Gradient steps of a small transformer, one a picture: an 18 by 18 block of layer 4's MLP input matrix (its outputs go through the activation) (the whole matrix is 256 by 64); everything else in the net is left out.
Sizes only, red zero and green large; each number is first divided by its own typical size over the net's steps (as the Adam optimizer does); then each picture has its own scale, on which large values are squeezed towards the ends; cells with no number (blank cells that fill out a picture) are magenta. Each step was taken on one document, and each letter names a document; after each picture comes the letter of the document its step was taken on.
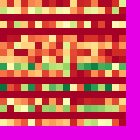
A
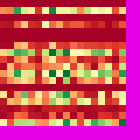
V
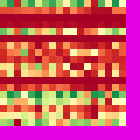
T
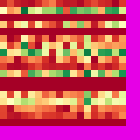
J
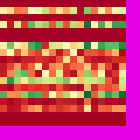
J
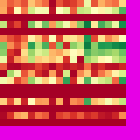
J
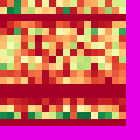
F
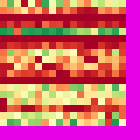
T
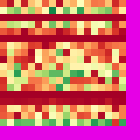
F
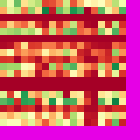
T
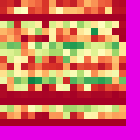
F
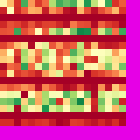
T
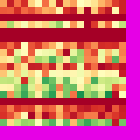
F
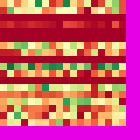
T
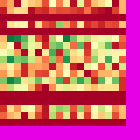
F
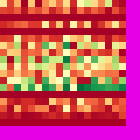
A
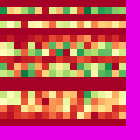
J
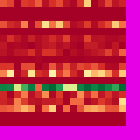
A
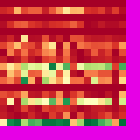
V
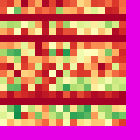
F
